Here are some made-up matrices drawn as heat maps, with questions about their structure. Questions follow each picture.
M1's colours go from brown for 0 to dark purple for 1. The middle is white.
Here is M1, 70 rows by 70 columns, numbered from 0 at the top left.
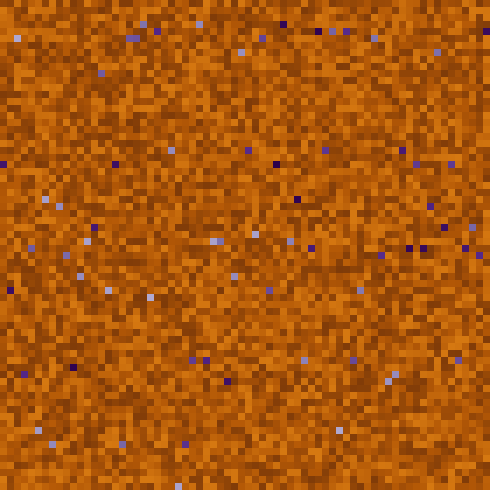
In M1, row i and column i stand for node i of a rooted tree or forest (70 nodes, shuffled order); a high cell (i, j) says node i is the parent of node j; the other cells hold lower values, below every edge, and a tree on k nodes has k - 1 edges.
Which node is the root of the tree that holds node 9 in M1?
23
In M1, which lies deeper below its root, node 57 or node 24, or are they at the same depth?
the same depth
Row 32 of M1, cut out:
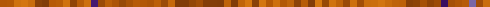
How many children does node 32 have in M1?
3
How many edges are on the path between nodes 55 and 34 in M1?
5
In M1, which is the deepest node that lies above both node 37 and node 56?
5
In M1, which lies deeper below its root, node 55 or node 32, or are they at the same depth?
the same depth
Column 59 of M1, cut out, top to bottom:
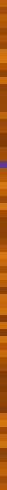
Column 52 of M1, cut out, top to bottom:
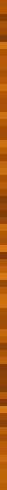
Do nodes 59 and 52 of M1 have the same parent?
no
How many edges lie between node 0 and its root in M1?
1
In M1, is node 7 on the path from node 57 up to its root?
yes
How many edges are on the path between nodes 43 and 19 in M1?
5
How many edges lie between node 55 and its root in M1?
5
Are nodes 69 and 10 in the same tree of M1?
no
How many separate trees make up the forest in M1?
2
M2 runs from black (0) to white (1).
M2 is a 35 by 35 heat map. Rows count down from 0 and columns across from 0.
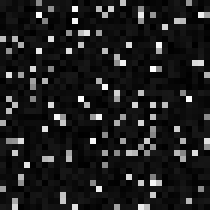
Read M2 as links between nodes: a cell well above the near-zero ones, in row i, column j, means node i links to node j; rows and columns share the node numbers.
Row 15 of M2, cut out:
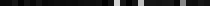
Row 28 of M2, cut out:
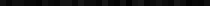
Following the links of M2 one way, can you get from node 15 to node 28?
no
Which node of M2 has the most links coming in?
node 25
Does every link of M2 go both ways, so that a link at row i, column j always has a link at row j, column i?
yes
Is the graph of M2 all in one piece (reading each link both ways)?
no
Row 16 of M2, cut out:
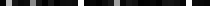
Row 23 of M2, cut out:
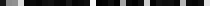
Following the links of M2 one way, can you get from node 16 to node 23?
yes
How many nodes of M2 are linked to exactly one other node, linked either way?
3
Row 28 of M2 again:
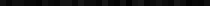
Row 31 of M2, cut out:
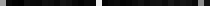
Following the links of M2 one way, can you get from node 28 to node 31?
no
